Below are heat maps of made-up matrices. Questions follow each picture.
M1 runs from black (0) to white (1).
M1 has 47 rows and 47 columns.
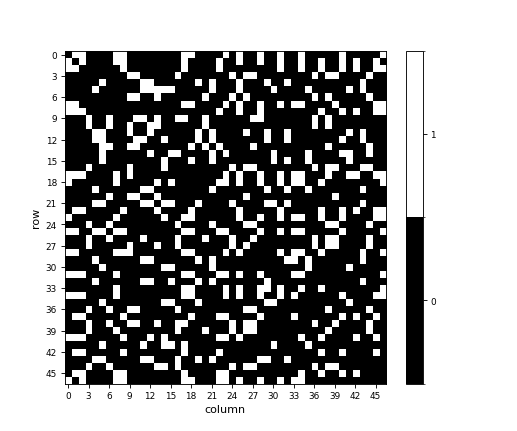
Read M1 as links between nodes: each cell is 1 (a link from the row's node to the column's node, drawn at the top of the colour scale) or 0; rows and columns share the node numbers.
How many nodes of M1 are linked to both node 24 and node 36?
7
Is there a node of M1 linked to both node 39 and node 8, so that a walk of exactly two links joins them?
no
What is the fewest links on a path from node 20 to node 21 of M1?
3
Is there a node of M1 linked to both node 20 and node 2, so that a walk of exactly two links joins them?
no
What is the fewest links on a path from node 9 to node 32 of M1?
2
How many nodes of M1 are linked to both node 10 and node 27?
5
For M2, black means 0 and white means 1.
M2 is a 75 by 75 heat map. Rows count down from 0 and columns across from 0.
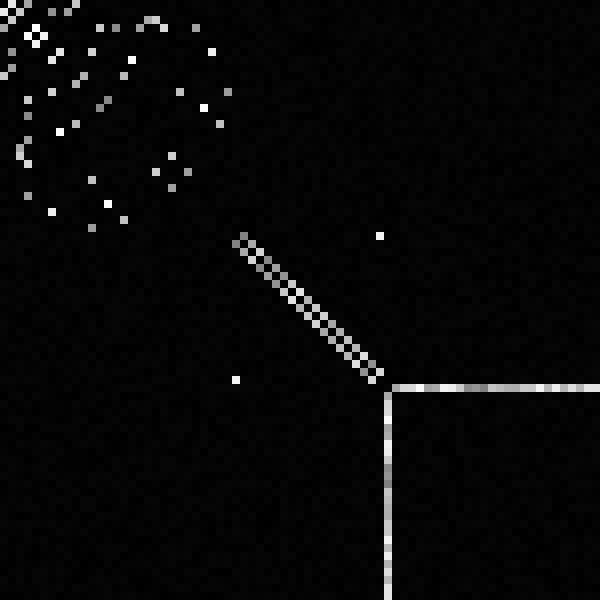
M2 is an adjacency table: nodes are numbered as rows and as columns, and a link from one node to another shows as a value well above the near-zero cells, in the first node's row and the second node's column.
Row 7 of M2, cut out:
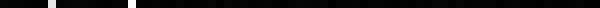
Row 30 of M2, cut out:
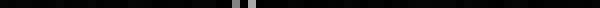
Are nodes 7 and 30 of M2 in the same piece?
no
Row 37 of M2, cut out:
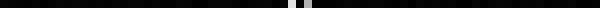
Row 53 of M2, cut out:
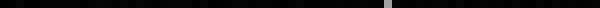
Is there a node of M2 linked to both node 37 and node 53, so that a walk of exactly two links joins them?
no
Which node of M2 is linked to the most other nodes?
node 48
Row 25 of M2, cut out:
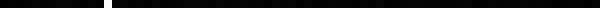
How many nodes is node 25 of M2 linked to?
1
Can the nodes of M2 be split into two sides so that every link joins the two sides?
no
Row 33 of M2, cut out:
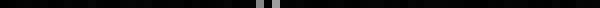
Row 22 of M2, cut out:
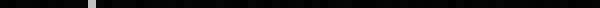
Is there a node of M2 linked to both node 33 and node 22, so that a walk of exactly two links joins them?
no
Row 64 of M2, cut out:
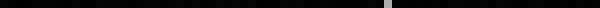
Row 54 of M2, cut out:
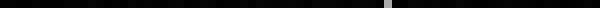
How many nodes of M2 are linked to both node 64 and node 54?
1
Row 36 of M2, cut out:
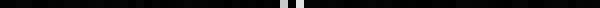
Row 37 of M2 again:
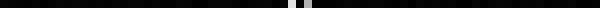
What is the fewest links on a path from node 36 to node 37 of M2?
1
